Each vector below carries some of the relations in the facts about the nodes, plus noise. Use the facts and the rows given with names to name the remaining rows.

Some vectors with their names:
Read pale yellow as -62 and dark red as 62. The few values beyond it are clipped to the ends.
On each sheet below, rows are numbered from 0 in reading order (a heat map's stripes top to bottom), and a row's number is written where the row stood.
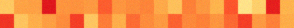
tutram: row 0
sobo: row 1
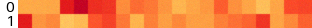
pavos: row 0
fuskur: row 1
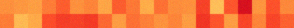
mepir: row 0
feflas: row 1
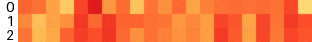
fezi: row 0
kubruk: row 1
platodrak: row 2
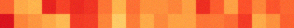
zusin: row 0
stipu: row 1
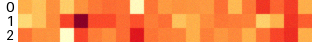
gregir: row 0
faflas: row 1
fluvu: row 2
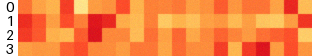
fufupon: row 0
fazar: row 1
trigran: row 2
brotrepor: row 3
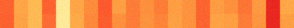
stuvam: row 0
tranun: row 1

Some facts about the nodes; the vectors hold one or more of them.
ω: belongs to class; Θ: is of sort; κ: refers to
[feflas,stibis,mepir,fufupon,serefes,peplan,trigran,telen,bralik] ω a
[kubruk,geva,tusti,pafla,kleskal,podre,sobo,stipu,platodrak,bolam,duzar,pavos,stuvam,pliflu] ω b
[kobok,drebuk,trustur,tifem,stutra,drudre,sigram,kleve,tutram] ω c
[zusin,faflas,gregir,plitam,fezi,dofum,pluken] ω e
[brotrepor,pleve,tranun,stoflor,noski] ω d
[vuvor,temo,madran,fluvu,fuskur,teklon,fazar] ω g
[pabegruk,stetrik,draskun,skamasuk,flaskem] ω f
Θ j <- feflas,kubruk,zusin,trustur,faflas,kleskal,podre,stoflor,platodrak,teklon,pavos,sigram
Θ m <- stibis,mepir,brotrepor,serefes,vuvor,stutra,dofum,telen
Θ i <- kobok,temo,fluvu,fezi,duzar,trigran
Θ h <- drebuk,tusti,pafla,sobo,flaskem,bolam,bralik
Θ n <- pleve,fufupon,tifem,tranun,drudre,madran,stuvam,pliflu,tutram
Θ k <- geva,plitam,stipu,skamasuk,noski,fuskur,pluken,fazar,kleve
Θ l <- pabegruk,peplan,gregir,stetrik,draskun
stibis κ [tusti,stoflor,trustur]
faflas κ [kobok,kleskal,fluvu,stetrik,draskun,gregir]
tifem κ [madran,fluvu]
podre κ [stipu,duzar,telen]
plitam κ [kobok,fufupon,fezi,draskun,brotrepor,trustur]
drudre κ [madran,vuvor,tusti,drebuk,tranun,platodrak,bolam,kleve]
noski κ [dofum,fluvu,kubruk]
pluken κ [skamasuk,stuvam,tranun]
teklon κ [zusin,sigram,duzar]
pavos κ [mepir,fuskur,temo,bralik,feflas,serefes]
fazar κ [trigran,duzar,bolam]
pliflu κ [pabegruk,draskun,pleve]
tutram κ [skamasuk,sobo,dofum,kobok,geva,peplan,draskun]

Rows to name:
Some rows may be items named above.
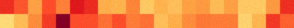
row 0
fazar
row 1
faflas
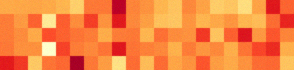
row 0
tifem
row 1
noski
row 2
telen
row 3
fluvu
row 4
duzar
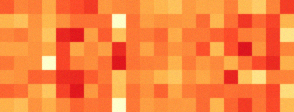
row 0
pluken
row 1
peplan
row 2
kobok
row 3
dofum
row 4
fluvu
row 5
plitam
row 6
fezi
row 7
pabegruk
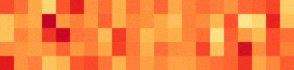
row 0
temo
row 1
pliflu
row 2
stibis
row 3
vuvor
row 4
fuskur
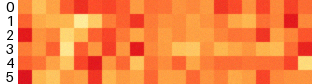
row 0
kleskal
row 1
madran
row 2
kleve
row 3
noski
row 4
fezi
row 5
bolam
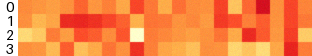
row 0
vuvor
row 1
trustur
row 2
draskun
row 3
drudre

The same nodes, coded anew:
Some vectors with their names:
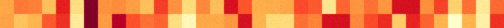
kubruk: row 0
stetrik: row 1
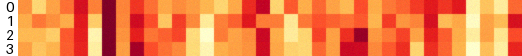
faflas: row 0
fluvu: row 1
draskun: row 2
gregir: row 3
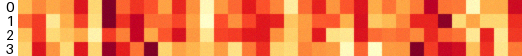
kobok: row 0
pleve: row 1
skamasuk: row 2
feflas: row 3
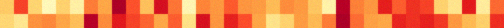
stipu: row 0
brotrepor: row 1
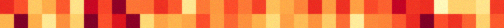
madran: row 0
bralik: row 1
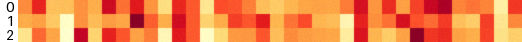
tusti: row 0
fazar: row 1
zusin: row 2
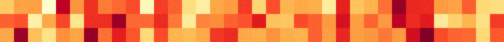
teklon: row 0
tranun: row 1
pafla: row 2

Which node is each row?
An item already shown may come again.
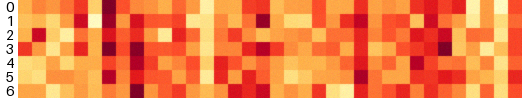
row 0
kleskal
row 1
peplan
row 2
bolam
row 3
pliflu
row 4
vuvor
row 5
brotrepor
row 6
pluken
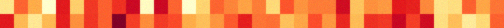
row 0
duzar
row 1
drudre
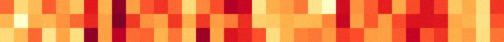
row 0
plitam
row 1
stibis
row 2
dofum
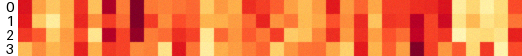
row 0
tifem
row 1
drudre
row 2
madran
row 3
platodrak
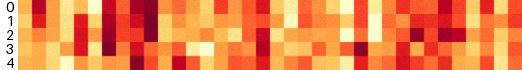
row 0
fuskur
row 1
temo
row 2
pavos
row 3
pabegruk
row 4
fazar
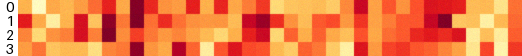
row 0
stibis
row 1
tutram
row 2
faflas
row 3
kleve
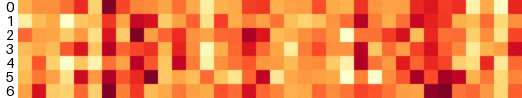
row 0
kleskal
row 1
telen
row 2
noski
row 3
fezi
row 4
stipu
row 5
pavos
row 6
sobo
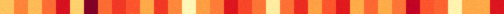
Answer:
kobok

